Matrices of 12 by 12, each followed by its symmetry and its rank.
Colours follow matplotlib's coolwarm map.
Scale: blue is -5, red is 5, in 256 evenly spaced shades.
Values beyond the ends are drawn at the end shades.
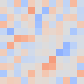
antisymmetric, full rank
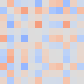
antisymmetric, rank two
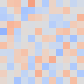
antisymmetric, full rank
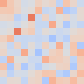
symmetric, full rank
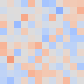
antisymmetric, full rank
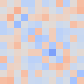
symmetric, full rank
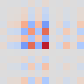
symmetric, rank one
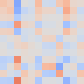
neither, rank two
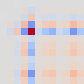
symmetric, rank one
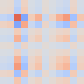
symmetric, rank one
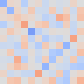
symmetric, full rank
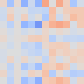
neither, rank two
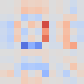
antisymmetric, rank two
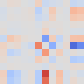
antisymmetric, rank two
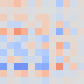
neither, rank two
